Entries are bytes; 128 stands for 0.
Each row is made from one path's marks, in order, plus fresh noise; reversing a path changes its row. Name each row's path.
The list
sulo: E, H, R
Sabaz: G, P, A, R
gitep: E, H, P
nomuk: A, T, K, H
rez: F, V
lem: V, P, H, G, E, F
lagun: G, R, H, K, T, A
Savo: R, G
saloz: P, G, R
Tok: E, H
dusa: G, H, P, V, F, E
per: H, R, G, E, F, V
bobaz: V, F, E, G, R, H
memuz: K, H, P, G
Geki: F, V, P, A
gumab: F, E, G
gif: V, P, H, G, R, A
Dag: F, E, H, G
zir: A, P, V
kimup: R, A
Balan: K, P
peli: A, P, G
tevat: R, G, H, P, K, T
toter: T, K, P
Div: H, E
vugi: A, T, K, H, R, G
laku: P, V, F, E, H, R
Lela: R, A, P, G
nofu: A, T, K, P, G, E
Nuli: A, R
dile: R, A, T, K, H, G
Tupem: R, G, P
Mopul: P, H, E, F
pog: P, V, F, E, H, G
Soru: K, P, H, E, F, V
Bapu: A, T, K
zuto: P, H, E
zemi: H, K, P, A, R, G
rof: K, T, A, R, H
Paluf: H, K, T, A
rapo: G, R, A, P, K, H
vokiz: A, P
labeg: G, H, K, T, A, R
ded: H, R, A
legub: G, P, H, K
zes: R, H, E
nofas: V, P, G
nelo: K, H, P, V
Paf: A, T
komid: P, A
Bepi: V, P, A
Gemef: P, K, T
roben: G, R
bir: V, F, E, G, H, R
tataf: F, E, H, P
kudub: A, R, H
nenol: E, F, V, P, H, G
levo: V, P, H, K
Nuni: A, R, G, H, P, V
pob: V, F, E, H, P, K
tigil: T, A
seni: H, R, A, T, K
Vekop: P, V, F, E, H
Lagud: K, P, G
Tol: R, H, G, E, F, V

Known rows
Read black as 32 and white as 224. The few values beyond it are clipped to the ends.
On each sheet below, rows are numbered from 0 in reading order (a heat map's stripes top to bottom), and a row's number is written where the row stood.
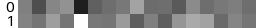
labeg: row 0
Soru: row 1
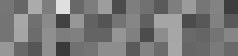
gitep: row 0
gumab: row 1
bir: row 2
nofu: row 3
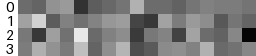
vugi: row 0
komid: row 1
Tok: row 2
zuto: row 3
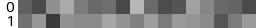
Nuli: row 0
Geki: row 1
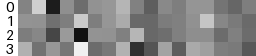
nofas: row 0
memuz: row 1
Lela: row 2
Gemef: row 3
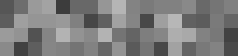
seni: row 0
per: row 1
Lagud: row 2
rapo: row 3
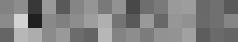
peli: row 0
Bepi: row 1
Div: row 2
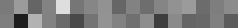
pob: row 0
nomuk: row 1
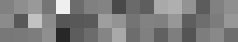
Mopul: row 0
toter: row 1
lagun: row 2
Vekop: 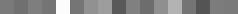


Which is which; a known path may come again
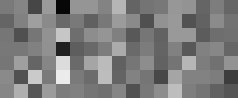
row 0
Lela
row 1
Tol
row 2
zir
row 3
lagun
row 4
levo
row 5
Balan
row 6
saloz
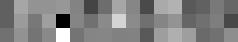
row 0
per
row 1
Savo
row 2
laku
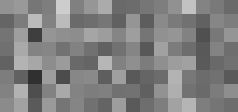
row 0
memuz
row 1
tataf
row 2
Geki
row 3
Dag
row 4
Div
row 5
Sabaz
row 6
lem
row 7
zemi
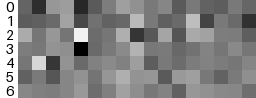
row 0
Bapu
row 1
roben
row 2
Gemef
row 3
dile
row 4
gif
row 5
dusa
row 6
tevat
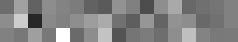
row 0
bir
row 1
Bepi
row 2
nelo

